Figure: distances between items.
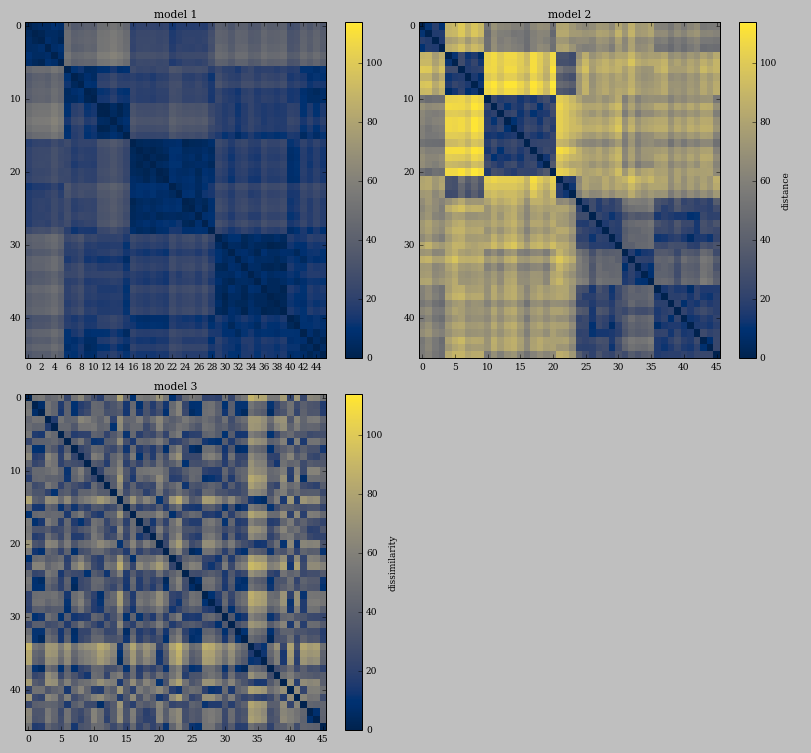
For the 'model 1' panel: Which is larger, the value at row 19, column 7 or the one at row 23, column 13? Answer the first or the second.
the second
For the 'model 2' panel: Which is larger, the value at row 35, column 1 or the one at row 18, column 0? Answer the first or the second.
the first
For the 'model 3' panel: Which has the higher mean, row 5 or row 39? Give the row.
39
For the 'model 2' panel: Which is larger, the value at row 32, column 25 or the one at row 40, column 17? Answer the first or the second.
the second
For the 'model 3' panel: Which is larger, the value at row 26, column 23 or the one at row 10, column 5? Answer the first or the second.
the first
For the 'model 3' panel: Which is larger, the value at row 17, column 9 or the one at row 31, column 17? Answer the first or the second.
the second
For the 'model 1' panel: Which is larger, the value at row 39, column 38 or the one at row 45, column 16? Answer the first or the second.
the second
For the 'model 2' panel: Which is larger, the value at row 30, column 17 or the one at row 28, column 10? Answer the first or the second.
the first
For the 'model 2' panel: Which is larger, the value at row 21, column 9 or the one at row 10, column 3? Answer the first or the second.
the second
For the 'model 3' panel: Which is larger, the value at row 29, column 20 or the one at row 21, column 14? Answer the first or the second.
the first
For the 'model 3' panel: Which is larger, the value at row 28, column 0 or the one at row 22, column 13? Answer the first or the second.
the second
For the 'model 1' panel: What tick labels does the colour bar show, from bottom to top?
0, 20, 40, 60, 80, 100
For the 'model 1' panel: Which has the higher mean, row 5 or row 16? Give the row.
5
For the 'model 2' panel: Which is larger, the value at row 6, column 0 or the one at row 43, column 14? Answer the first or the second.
the first
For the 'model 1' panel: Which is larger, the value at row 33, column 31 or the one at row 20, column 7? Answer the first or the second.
the second
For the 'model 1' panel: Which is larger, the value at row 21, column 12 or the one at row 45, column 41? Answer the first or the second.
the first
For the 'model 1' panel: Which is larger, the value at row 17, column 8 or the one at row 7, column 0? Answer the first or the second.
the second
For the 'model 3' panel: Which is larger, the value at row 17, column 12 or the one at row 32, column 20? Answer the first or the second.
the second
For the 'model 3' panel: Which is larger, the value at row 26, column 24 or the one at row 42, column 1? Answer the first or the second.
the second
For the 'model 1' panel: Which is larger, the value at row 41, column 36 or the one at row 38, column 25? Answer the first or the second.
the second
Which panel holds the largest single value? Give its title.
model 2
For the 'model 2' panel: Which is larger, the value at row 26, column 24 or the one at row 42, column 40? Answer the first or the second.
the first
